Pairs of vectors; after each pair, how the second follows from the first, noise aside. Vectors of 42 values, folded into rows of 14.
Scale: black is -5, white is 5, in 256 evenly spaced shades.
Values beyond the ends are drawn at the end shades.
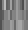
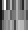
scaled up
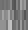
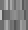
shuffled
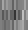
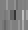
partly zeroed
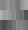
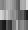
scaled up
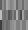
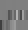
partly zeroed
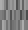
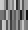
scaled up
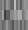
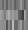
reversed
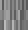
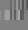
partly zeroed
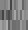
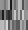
scaled up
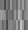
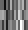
scaled up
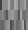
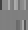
partly zeroed
